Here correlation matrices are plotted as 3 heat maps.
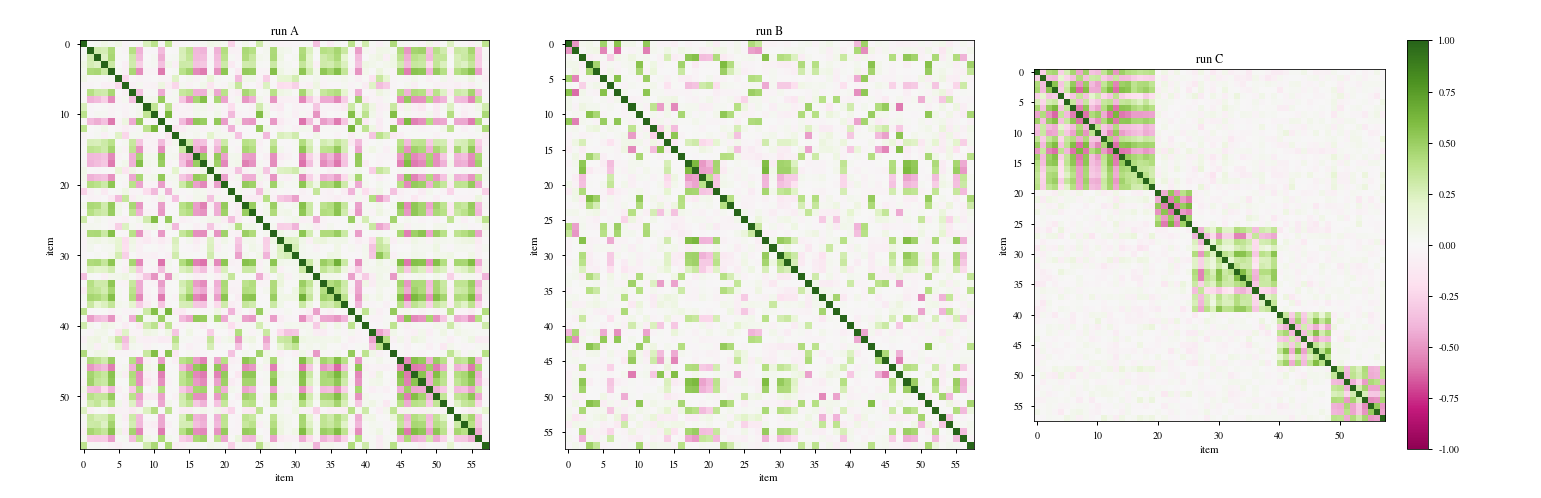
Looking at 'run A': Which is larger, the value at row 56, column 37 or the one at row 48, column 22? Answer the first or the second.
the second
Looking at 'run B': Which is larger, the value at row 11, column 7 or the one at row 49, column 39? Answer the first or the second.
the first
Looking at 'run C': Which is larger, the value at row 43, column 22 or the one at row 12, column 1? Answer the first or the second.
the first
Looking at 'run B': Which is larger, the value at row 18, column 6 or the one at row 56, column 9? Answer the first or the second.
the second
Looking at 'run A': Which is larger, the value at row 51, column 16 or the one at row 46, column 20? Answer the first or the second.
the first
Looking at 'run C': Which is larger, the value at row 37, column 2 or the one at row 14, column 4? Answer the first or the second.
the first
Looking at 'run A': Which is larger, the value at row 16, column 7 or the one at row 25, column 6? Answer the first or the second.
the second
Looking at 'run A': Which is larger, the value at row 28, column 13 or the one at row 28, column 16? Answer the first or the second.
the first
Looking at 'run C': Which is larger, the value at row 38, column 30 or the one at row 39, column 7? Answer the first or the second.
the first
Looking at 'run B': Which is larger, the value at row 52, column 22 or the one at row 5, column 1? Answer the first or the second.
the first
